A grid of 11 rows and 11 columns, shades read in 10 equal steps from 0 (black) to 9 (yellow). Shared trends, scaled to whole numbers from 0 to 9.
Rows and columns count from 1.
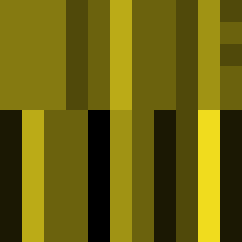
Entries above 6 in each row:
1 1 1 1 1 2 2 2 2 2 2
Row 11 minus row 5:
-4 2 -1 1 -4 -1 0 -3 0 3 -3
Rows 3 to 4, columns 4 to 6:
3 4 7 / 3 4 7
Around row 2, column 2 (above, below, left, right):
5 5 5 5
